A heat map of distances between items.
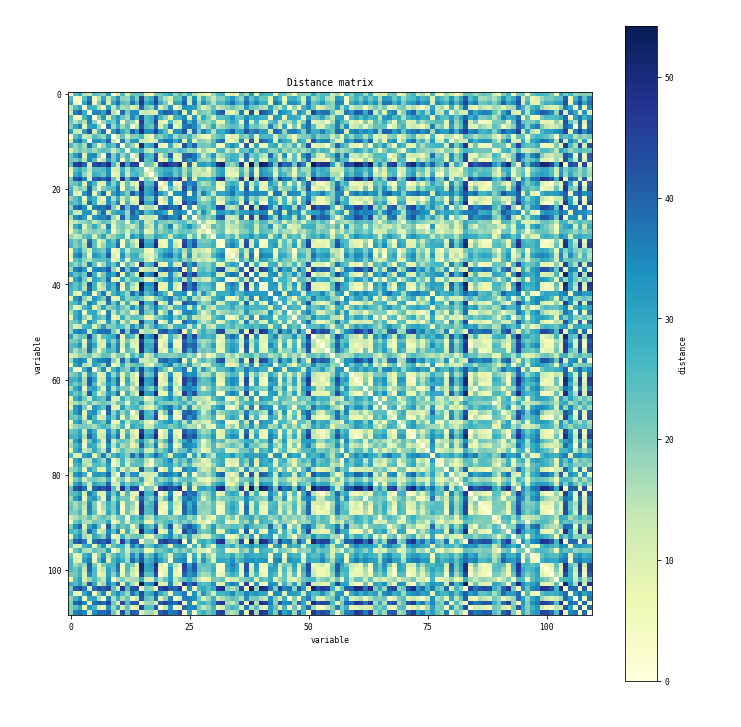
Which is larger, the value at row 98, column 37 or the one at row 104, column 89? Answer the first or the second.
the first
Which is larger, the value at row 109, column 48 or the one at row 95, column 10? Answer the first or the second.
the first
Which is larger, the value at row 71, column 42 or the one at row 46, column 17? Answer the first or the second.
the first
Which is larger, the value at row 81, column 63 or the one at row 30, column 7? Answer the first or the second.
the second
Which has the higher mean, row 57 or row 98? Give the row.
98
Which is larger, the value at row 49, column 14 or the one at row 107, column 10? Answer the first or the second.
the first
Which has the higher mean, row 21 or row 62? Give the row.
21
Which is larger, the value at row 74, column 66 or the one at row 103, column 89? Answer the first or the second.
the second
